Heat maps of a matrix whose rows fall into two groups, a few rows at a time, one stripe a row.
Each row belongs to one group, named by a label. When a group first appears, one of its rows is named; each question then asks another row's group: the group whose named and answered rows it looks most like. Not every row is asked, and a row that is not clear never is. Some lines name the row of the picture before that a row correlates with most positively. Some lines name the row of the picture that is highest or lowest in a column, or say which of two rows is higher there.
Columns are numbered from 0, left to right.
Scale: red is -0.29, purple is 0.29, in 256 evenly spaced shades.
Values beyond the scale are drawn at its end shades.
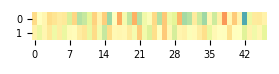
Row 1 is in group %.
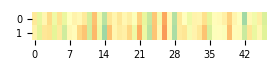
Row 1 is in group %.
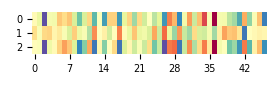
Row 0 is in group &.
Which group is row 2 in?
&
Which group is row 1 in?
%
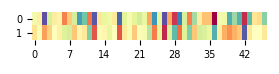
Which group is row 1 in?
%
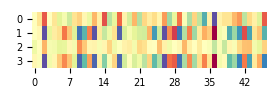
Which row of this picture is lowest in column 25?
2
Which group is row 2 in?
%
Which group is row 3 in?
&
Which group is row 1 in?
&
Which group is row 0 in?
%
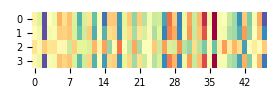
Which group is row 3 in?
&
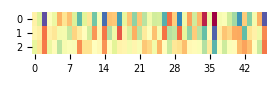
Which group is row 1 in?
%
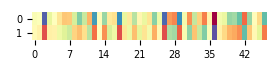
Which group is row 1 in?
%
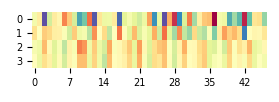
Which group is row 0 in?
&
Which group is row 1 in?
%
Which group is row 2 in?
%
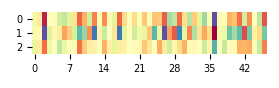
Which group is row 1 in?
&
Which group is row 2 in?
%
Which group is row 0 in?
%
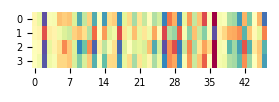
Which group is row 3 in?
&
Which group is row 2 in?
&
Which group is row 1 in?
%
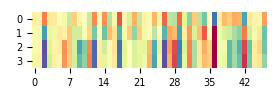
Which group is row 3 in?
&
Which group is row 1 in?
&
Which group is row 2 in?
&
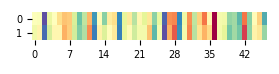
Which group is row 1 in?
&
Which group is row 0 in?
&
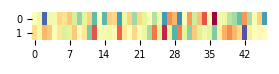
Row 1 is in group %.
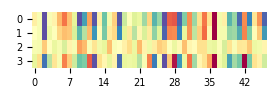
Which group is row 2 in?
%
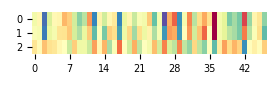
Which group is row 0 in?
&
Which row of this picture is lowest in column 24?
2
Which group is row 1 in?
&
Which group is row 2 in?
%
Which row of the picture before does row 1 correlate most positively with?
1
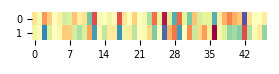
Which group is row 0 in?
%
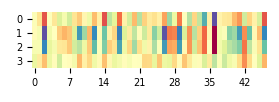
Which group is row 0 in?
%
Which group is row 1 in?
&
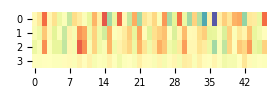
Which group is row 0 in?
%
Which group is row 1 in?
%
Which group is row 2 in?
%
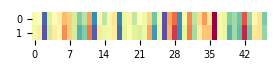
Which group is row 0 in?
&
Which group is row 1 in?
&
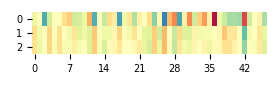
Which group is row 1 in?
%
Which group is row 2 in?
%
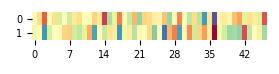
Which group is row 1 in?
&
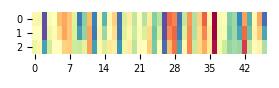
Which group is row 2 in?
&
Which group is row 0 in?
&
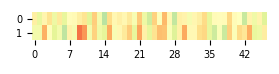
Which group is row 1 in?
%
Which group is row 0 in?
%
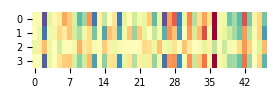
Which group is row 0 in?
&
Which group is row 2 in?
%
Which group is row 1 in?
&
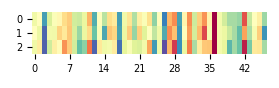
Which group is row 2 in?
&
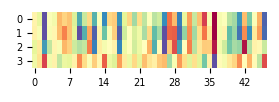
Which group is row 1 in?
&
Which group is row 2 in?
&
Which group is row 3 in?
%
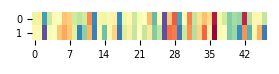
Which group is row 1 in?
&
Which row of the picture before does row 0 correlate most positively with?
2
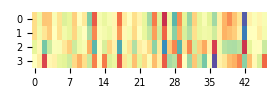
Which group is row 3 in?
%
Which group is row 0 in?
%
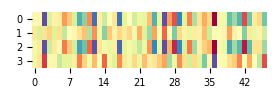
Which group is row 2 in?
&
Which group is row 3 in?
%
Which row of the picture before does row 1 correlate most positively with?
0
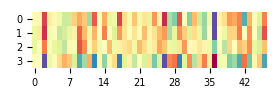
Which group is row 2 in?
%
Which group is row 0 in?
%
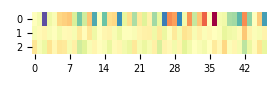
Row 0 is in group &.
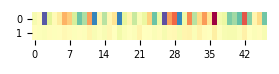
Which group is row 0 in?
&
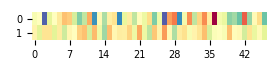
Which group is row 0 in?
&
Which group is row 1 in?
%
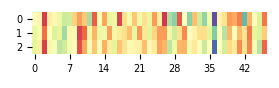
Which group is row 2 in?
%
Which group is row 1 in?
%
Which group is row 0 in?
%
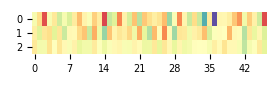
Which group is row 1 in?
%
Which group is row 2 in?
%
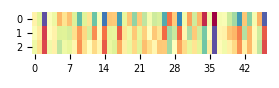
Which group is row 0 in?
&
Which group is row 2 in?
%
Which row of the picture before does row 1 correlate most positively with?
0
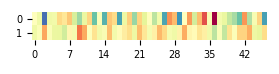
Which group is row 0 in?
&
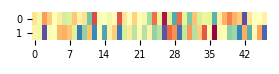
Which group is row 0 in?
%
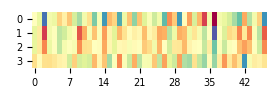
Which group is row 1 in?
%
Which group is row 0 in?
&
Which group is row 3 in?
%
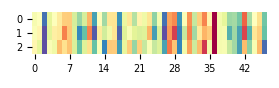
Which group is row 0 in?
&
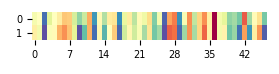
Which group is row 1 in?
&
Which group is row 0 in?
&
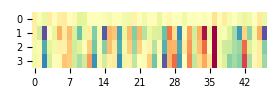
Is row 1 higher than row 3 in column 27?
No
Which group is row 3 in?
&
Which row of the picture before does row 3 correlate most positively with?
0
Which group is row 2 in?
&
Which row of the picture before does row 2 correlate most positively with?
0
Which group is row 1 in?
&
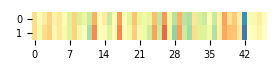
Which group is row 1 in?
%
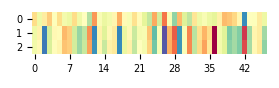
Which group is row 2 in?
&
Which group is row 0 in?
%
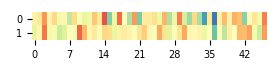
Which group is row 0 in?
%
